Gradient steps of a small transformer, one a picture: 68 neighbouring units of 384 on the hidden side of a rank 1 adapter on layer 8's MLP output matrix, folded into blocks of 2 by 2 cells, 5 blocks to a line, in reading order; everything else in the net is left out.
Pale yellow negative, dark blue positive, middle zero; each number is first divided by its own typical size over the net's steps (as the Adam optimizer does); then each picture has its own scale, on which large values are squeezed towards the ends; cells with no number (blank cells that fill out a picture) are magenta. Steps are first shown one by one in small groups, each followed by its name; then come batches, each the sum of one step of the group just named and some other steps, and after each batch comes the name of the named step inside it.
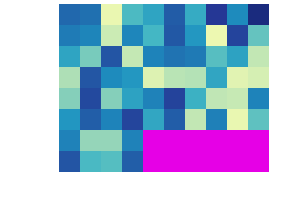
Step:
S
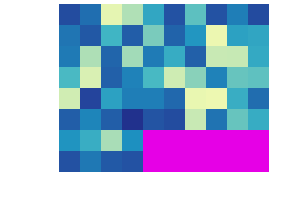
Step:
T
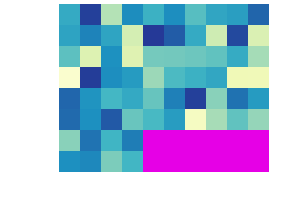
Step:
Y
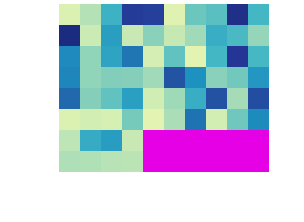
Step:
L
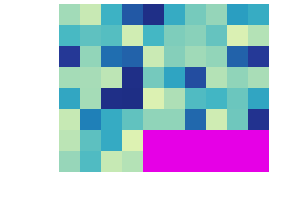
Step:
Y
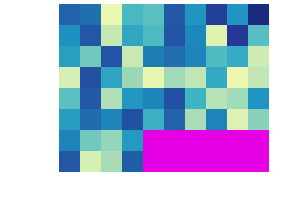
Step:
S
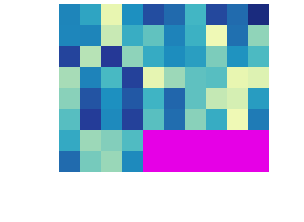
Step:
S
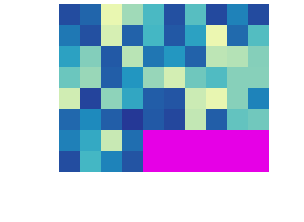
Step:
T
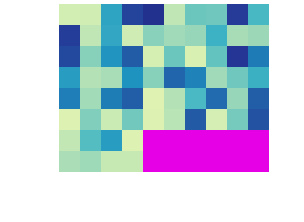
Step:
L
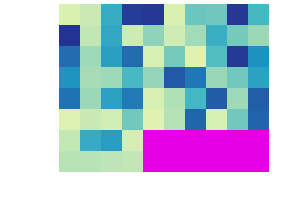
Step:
L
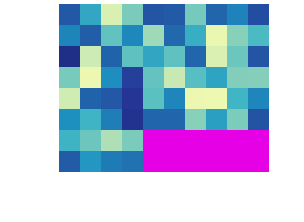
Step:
T
